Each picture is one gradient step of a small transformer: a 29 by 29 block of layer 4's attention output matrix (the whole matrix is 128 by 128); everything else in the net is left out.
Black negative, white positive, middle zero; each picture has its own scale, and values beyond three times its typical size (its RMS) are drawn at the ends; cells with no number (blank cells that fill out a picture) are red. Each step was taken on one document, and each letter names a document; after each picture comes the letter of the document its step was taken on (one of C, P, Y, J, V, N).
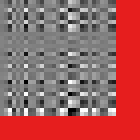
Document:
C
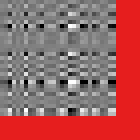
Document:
C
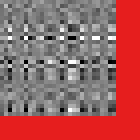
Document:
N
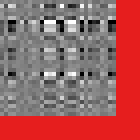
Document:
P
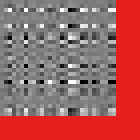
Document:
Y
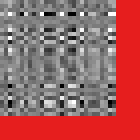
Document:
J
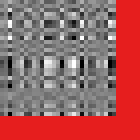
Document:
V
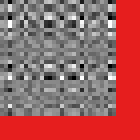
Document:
V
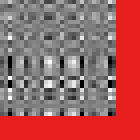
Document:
V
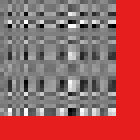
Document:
C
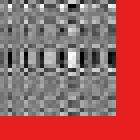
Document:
J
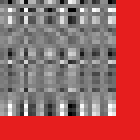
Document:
Y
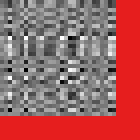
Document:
N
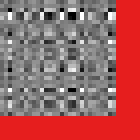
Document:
J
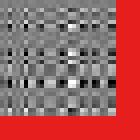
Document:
C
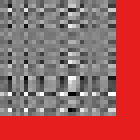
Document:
C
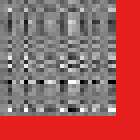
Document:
N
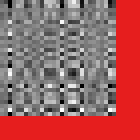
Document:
J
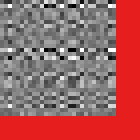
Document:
J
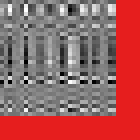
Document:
Y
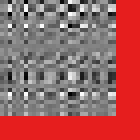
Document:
N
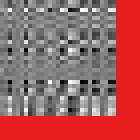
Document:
Y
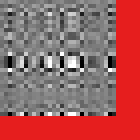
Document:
V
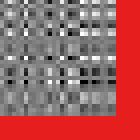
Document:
Y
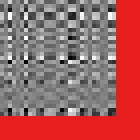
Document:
N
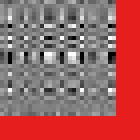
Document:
J
